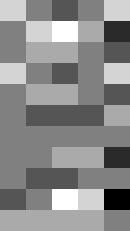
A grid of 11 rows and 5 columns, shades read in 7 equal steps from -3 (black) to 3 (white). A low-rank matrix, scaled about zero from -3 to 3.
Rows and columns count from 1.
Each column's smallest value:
-1 -1 -1 -1 -3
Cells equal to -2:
2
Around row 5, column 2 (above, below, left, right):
0 -1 0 1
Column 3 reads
-1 3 1 -1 1 -1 0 1 -1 3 1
